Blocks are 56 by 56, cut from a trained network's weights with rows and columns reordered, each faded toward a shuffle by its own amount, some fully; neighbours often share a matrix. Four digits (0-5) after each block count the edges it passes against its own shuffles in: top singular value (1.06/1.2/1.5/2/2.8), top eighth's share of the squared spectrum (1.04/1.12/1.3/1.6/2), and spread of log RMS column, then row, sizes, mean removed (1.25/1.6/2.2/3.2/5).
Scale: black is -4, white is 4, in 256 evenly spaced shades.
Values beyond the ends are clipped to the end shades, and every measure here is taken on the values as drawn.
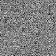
3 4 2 2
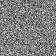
1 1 0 0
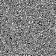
2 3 1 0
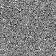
1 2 0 1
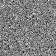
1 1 0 0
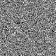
2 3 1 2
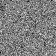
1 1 0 0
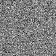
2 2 0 0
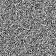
0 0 0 0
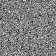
0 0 0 0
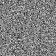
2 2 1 0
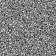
0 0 0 0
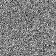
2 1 0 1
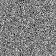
1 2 0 1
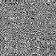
3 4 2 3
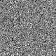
2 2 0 0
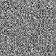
3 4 2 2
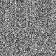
3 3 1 0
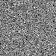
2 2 0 0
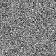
2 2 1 0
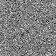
0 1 0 0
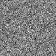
3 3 1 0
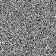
0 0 0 0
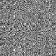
3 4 2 2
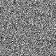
2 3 1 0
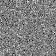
0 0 0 0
